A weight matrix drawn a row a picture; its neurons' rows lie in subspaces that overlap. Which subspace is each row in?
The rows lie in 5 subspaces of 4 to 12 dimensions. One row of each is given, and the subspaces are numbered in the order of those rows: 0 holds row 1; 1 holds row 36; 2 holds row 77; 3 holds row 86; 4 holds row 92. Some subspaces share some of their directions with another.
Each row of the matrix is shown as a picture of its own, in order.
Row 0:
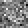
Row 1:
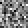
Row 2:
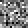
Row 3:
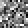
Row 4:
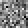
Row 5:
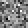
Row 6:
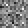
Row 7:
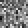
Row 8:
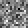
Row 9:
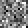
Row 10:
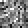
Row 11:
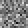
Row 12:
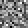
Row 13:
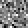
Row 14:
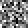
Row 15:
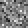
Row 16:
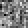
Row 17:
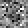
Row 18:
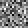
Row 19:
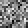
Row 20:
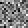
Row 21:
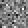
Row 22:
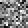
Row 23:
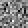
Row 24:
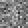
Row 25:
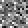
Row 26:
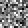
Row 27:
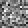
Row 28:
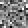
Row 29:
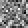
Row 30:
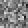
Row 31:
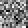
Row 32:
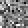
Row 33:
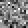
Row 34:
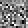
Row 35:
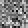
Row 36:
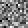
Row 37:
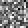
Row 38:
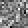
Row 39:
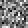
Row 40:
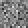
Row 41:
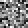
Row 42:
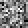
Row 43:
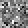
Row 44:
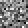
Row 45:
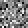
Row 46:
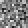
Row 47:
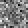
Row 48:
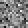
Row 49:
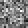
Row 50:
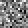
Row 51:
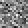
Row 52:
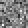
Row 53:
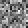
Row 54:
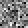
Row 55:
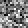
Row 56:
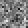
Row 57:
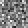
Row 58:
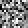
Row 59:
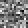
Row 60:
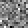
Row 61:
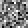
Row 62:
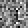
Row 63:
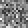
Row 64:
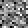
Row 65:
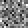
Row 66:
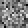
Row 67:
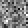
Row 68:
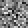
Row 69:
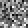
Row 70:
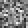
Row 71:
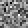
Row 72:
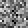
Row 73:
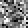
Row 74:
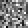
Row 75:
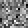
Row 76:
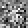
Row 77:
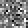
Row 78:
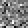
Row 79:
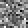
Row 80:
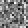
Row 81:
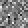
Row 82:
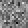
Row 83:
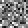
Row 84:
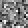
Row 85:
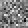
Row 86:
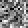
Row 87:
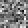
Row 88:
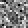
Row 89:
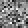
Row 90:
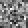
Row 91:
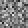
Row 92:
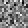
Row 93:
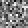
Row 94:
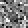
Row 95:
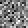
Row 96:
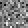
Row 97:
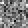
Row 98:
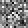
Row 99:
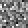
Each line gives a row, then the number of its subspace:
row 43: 4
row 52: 4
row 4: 0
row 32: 0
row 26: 4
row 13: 2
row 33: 3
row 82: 3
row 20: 0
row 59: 1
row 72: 0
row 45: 4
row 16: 4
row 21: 2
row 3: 3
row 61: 0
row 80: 4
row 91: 2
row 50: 2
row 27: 4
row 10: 3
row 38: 4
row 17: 4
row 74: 0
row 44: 0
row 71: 4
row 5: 4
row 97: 4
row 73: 2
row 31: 0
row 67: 2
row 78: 4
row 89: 0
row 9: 0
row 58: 3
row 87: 1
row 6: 4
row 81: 4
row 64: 1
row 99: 0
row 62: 0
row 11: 1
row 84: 0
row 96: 3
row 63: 0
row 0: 4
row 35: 0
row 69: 2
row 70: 0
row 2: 3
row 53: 4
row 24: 3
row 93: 4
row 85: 4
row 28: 4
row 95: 0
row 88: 2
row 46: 0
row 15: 2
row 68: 0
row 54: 3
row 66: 2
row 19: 3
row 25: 1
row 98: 4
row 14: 3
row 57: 0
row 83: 1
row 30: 0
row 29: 0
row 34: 0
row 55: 4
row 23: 4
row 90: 0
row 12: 2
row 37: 4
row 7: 0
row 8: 3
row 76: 3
